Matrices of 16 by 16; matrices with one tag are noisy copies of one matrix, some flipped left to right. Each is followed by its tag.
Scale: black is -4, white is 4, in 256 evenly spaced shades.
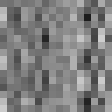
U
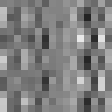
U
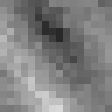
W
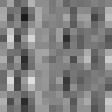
U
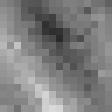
W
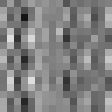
U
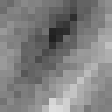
W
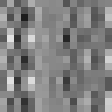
U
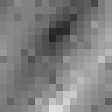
W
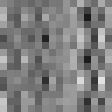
U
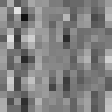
U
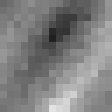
W
